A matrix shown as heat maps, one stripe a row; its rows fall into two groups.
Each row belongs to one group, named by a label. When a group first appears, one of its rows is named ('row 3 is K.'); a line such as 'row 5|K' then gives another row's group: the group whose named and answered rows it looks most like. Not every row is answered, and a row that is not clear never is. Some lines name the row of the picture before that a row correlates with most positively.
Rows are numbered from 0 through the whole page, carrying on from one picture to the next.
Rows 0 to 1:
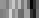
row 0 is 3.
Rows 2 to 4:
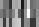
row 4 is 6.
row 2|6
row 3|6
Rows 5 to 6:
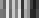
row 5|3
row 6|3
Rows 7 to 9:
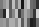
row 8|6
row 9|3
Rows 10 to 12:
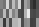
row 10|3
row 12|6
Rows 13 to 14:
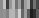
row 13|3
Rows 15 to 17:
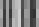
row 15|6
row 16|6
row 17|6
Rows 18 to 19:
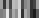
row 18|6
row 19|3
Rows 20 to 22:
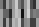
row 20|6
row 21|6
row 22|6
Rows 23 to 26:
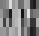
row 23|3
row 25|6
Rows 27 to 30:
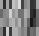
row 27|6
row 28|3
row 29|3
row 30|6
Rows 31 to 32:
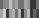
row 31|3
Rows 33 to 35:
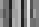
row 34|6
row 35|6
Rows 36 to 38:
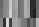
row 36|3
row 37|3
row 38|6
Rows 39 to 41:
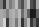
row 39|6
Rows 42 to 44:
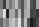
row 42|6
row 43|3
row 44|3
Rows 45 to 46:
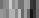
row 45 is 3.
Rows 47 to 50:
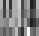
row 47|6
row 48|6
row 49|3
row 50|6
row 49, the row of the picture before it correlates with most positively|46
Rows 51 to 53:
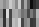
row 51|3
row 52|6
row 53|6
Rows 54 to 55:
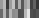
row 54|3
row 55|3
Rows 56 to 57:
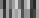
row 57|6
